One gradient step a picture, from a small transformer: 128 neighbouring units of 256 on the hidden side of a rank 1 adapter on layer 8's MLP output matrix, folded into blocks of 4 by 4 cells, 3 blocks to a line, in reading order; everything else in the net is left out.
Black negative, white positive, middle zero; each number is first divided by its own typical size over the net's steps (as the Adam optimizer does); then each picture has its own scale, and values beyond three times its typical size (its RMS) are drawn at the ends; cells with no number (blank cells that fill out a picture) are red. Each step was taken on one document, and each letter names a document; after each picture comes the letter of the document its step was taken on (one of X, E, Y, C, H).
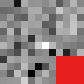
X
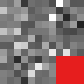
X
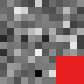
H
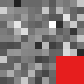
X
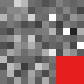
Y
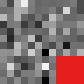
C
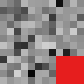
X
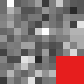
H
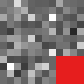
Y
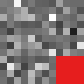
Y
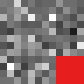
Y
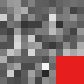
C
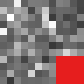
X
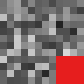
C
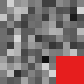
C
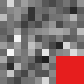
C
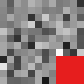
C
